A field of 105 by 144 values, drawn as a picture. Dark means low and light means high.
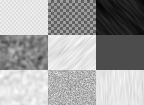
The table splits into 3 rows of 3 panels. Panel 1,1: very high, checkered, faint in contrast. Panel 1,2: middling, checkered, strong in contrast. Panel 1,3: very low, slanting down to the right, faint in contrast. Panel 2,1: middling, blotchy. Panel 2,2: very high, slanting up to the right, faint in contrast. Panel 2,3: low, flat. Panel 3,1: very high, blotchy, faint in contrast. Panel 3,2: high, fine-grained. Panel 3,3: very high, streaked downward, faint in contrast.
